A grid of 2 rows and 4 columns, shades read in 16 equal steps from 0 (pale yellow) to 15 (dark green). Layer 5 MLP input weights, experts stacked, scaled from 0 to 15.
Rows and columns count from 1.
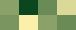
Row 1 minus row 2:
-1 15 2 -7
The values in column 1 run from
7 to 8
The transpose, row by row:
7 8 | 15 0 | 9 7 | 2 9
